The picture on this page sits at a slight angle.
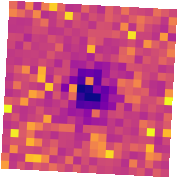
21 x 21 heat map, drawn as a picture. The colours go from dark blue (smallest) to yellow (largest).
One dip sinks in the centre. The centre is the ninth with the lowest average. The distribution is heavy-tailed on both sides. No overall slope runs across the table.
